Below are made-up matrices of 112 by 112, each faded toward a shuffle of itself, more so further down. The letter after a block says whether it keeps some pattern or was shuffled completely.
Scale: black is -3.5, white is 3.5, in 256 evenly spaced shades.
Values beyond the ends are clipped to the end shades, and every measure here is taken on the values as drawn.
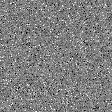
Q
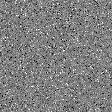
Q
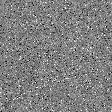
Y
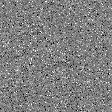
Q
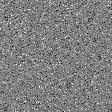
Y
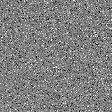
Q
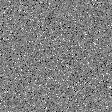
Y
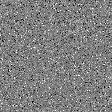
Q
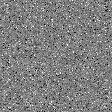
Q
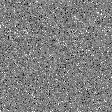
Y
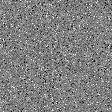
Q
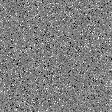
Q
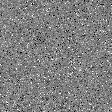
Y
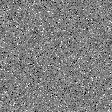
Q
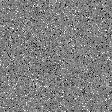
Q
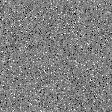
Q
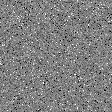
Y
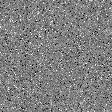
Y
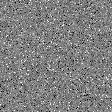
Q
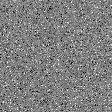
Q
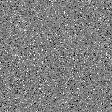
Q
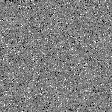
Q
